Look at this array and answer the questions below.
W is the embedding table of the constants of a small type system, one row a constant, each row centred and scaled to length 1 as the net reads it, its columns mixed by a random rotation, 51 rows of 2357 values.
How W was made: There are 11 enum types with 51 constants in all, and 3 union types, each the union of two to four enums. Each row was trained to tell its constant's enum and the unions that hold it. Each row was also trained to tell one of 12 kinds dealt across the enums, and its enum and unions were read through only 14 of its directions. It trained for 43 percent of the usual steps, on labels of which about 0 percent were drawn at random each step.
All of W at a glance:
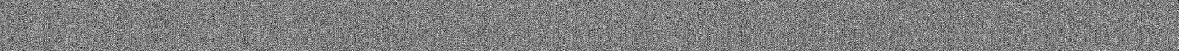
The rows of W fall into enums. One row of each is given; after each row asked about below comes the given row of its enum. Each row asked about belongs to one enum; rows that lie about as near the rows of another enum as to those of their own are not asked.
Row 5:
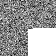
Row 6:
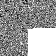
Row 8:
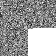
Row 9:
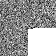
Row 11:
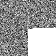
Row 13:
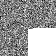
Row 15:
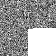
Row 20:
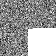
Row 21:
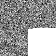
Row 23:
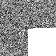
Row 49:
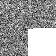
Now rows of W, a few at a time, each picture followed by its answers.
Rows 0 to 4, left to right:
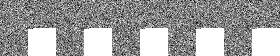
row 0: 15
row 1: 23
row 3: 6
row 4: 20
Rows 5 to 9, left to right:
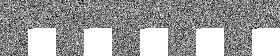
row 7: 13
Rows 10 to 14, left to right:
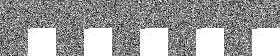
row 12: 5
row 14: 21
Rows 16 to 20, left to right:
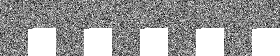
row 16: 11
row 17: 23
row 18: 5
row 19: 49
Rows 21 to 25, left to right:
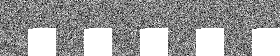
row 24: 49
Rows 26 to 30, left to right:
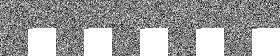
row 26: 20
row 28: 5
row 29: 11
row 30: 15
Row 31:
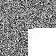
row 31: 5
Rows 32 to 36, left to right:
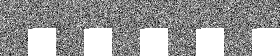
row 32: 11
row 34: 20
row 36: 20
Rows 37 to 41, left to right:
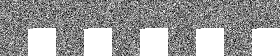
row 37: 21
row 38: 20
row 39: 49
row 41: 6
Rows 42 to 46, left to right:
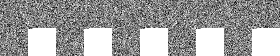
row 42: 5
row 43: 49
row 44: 21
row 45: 11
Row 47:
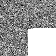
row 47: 23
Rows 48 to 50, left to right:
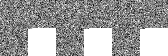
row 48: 11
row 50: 13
